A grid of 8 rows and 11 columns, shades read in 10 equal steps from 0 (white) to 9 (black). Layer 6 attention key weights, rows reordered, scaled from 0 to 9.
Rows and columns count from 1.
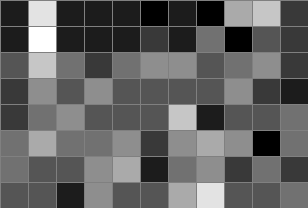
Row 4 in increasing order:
4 4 4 6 6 6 6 6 7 7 8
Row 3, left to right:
6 2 5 7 5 4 4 6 5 4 7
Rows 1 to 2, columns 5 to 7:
8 9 8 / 8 7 8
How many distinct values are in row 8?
6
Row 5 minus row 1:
-1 4 -4 -2 -2 -3 -6 -1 3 4 -2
